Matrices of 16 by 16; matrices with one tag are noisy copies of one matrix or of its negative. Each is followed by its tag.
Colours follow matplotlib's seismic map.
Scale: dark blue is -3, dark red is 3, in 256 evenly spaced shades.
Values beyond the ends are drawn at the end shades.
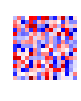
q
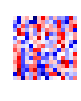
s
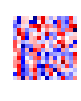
s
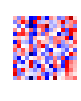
q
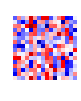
q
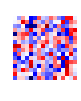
q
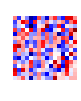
q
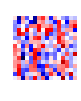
s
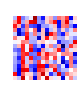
s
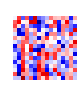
s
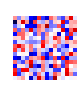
q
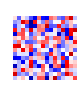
q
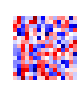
s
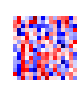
s
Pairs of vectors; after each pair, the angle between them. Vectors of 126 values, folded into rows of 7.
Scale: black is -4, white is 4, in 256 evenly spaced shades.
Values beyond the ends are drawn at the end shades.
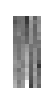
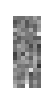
partly aligned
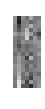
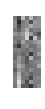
nearly parallel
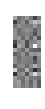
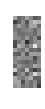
nearly parallel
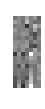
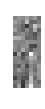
nearly parallel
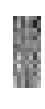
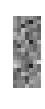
orthogonal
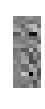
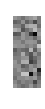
nearly parallel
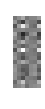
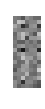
nearly opposite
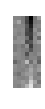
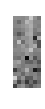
partly opposed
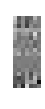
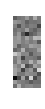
orthogonal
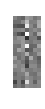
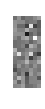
partly opposed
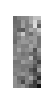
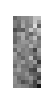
nearly parallel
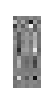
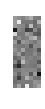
orthogonal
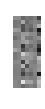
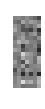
nearly parallel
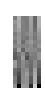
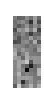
partly opposed
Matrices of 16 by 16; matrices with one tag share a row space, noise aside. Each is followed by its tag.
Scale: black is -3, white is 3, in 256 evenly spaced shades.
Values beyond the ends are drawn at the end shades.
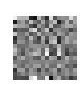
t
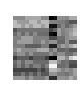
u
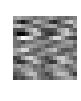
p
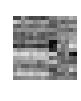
u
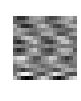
p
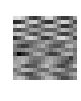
p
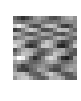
p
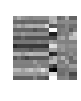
u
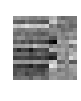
u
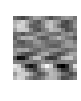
p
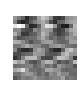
p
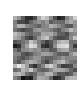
p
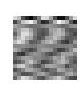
p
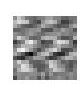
p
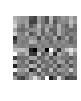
t
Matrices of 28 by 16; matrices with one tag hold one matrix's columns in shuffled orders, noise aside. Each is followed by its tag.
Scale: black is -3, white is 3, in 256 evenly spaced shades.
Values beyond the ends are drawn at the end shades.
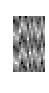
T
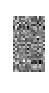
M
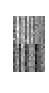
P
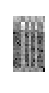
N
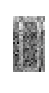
N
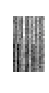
P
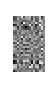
M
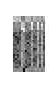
N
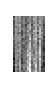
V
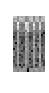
N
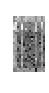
N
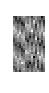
T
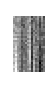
V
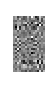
M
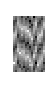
T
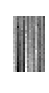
V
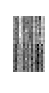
P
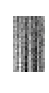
V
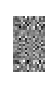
M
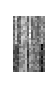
P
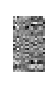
M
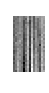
V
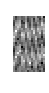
T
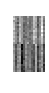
P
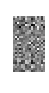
M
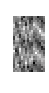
T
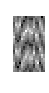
T
